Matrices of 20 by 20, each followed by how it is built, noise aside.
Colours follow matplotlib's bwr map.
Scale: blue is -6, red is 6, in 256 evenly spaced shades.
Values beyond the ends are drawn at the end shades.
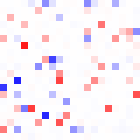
sparse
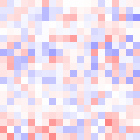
low rank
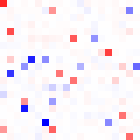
sparse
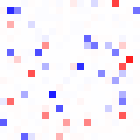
sparse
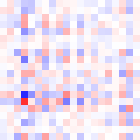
low rank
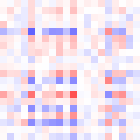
low rank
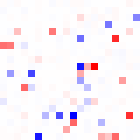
sparse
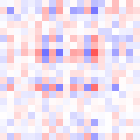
low rank
